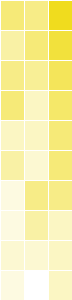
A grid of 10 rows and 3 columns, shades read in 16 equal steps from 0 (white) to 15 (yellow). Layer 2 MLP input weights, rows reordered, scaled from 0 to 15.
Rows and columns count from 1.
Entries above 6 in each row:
3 2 3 2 1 1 2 0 0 0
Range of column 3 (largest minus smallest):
11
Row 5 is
4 4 9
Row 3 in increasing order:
7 8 11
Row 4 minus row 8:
7 -2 6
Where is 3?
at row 6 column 2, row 9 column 1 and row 9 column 2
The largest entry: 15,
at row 1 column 3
